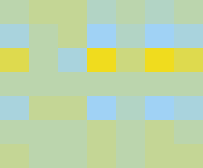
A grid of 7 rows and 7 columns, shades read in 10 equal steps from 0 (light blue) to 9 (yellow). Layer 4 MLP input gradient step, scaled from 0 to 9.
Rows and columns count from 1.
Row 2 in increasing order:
0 0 1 1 2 3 4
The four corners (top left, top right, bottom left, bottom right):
3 3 4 4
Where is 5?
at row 3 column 5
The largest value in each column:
7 4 4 9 5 9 7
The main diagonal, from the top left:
3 3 1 3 2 4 4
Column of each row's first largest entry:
2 3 4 1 2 4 1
